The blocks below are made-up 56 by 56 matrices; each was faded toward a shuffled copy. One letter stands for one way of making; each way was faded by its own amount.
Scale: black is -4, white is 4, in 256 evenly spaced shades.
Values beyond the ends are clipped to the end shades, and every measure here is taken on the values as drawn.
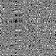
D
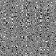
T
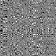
D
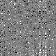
T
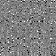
T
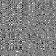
D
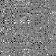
T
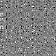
T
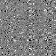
T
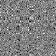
D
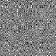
D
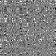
D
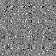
T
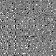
T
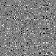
D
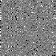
T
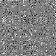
T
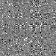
T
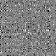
D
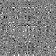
D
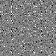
T
